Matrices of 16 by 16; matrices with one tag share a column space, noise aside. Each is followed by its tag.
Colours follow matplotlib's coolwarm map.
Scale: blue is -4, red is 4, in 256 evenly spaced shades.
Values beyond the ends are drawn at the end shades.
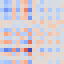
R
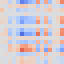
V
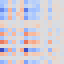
R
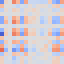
V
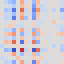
R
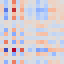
R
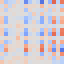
V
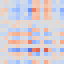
R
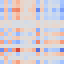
R
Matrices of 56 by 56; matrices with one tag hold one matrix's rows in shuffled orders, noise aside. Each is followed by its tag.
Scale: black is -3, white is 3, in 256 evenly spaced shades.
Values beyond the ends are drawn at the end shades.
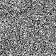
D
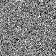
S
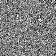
S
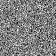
S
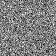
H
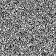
H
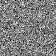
H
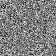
D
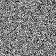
S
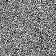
S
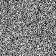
S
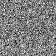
H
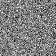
S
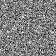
H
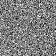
S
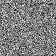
H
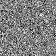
D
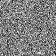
S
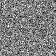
H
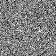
S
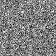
H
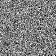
S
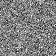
S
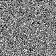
D
